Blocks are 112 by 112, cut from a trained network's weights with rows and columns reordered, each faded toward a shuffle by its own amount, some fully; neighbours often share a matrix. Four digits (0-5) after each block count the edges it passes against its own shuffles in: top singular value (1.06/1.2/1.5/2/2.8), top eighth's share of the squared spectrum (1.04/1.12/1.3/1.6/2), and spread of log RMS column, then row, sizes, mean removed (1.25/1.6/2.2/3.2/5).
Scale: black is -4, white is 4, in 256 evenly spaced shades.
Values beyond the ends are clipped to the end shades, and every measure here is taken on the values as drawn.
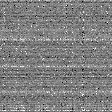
5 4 2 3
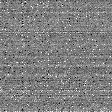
4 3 1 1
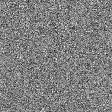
3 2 0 0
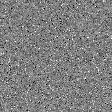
2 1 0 0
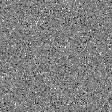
2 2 1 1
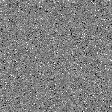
2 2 1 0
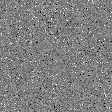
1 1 0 0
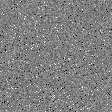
0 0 0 0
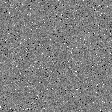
1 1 0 0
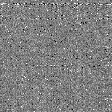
3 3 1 2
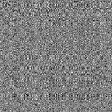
5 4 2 3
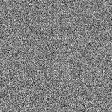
3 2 0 1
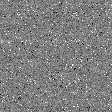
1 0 0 0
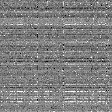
5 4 3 3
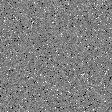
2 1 0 0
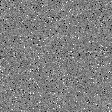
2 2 0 1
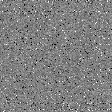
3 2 0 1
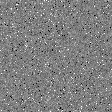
0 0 0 0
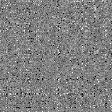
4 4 2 2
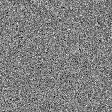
2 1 0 0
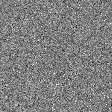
0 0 0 0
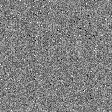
3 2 0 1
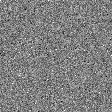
2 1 0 0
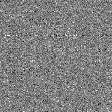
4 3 0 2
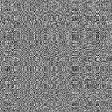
5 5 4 3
